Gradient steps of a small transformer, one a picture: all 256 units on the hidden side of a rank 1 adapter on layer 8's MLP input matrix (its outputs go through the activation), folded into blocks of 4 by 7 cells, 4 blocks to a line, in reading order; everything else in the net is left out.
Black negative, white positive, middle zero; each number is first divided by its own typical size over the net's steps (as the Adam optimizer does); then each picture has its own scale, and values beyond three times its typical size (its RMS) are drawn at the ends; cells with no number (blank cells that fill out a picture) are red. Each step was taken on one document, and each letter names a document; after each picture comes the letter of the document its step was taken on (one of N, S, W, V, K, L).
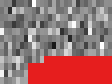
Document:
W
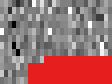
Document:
W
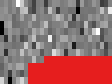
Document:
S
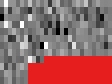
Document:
W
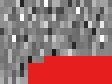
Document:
S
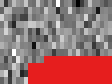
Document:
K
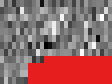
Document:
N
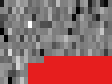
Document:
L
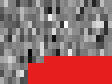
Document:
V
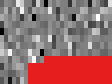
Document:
S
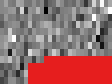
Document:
V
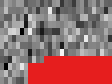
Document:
N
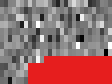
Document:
K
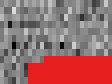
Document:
W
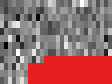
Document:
K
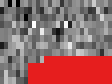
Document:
N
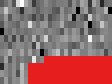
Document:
S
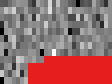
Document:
L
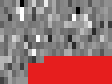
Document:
S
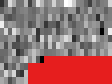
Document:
K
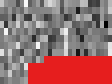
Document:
K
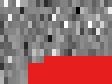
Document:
S
